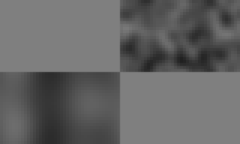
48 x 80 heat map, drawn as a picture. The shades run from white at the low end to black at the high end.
It is made of 2 by 2 panels. Panel 1,1: middling, flat. Panel 1,2: high, blotchy. Panel 2,1: high, smooth. Panel 2,2: middling, flat.
